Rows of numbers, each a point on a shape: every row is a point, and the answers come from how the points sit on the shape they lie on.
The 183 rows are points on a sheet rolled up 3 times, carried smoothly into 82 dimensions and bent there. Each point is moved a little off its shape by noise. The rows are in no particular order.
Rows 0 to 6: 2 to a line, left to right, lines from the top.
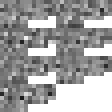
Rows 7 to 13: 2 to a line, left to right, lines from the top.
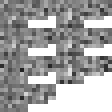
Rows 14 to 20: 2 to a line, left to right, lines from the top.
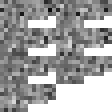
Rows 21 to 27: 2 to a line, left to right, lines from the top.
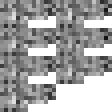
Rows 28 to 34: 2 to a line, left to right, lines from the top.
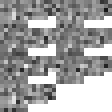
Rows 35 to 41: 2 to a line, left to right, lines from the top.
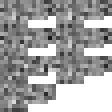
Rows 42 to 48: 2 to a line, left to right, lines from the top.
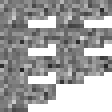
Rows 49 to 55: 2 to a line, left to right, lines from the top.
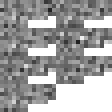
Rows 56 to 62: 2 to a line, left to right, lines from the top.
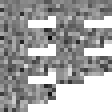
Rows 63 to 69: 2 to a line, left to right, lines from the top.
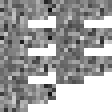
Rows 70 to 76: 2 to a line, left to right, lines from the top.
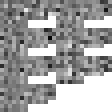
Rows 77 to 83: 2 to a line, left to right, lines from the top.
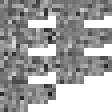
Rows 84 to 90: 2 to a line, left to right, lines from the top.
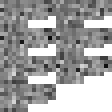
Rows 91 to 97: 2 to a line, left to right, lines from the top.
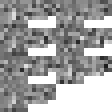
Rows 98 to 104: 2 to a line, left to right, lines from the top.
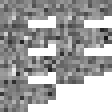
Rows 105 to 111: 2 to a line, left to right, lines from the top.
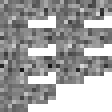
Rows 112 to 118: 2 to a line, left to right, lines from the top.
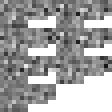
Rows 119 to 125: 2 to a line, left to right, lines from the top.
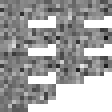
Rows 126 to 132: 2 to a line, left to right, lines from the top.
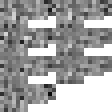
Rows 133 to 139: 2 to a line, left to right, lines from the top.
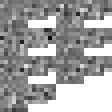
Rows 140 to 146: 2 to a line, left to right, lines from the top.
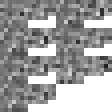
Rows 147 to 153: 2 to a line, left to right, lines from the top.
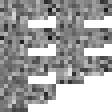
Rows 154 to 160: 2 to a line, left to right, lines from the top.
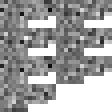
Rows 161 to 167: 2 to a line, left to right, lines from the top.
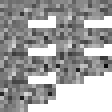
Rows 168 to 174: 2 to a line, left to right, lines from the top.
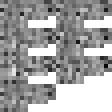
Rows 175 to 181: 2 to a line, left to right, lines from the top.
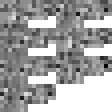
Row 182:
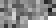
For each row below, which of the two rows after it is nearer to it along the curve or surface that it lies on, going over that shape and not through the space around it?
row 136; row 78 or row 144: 78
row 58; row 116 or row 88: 116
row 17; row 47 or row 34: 34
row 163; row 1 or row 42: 1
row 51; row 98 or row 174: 98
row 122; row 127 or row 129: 127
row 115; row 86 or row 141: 86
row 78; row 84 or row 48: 84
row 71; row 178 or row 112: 178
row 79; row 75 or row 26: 75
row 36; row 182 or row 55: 55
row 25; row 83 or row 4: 83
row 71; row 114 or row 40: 114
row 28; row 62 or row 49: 49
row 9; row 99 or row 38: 99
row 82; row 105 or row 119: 119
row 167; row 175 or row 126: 126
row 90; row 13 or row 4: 4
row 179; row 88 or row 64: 64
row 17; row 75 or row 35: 75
